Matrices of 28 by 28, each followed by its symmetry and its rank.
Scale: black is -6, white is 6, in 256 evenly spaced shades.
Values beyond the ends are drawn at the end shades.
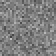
neither, full rank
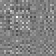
symmetric, rank three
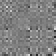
symmetric, rank three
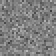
neither, full rank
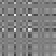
symmetric, rank one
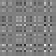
symmetric, rank one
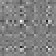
symmetric, rank three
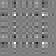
symmetric, rank one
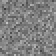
neither, full rank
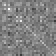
symmetric, rank five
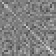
symmetric, rank five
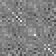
symmetric, rank five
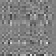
neither, rank three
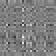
neither, rank three
